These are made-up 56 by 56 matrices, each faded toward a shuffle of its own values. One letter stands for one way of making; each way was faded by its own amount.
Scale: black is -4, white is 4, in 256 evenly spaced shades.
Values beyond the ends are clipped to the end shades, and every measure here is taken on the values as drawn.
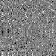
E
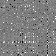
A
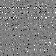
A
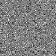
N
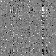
E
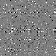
A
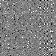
E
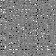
A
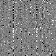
E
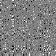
A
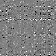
A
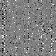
E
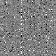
E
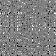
A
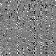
E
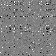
A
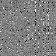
E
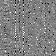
E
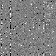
E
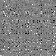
A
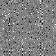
E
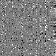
E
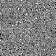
N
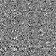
N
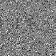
N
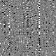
E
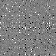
A
